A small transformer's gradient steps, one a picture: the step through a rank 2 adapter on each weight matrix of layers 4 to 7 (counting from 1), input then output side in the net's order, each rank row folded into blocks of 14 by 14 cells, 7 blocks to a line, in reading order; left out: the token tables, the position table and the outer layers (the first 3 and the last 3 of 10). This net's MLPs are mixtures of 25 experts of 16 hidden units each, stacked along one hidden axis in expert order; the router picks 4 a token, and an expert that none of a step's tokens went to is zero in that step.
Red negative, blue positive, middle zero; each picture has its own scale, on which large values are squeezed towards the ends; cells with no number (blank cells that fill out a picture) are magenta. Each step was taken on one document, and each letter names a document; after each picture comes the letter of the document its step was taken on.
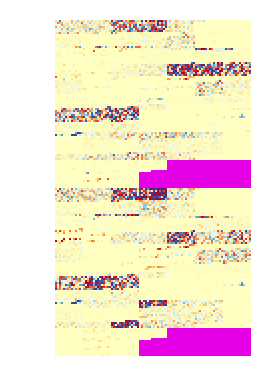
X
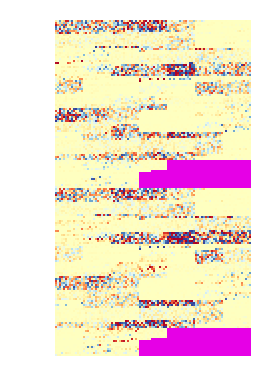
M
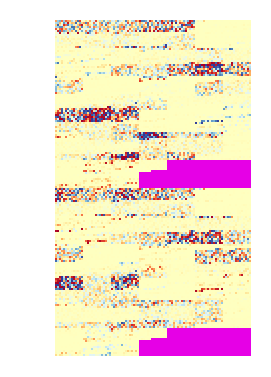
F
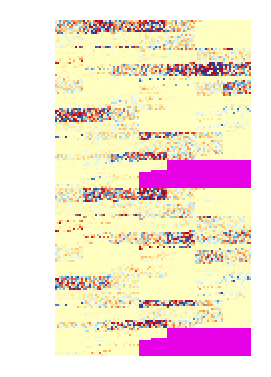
M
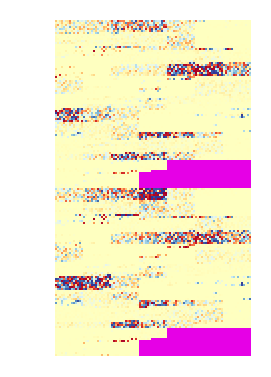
X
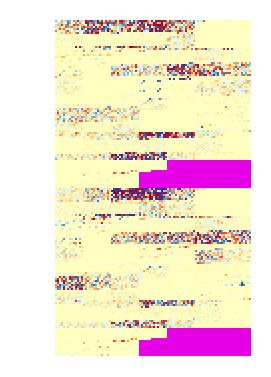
X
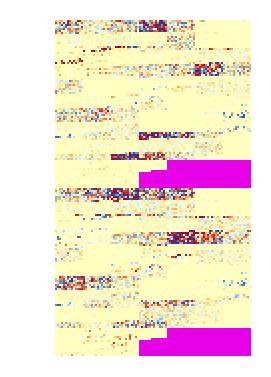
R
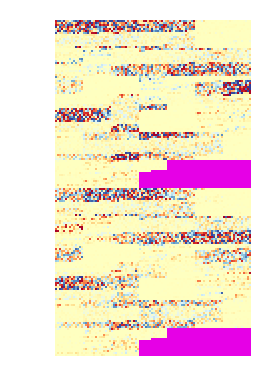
M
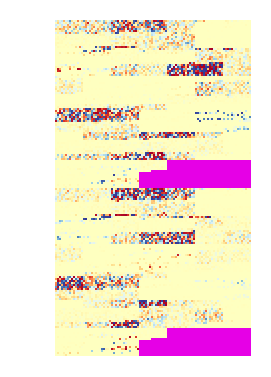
R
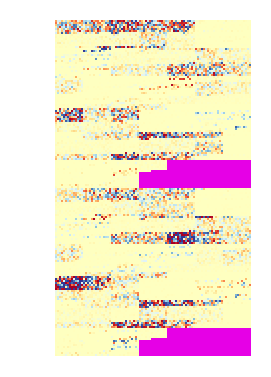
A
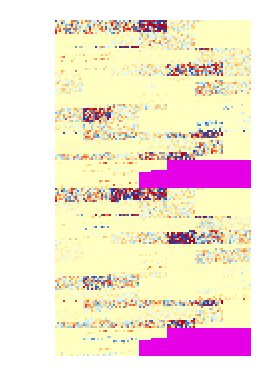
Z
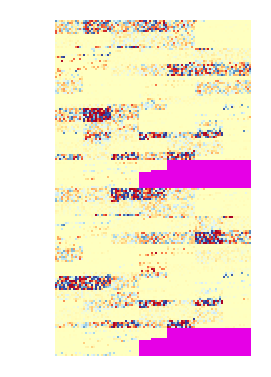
Z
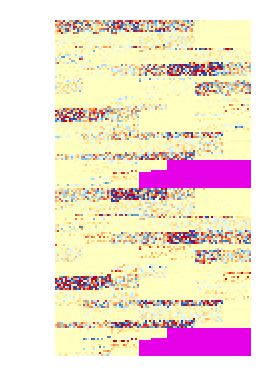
M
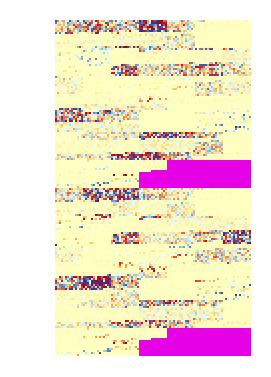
M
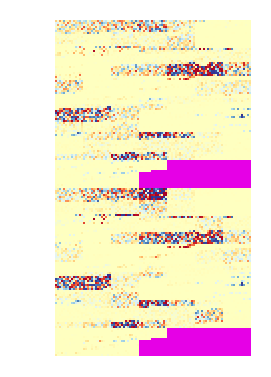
X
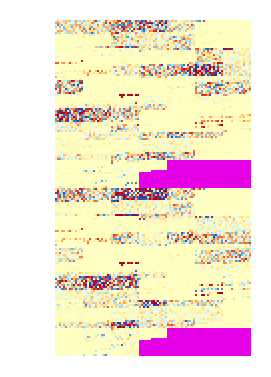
F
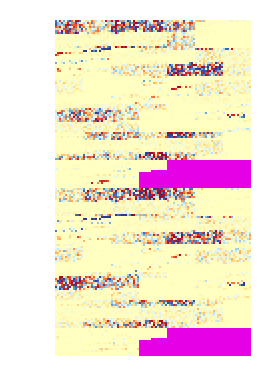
R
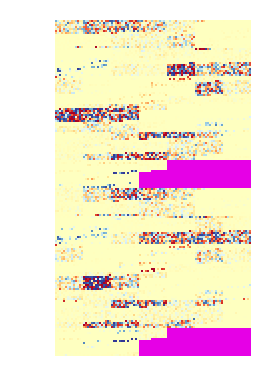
A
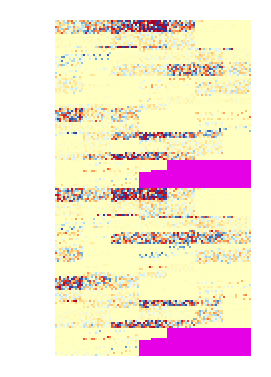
A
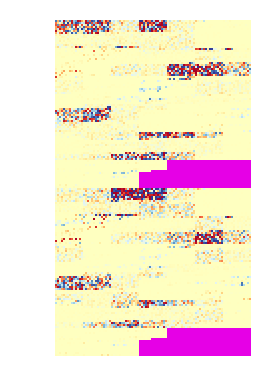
X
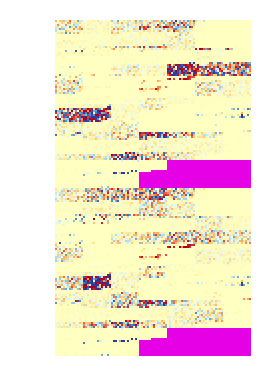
X
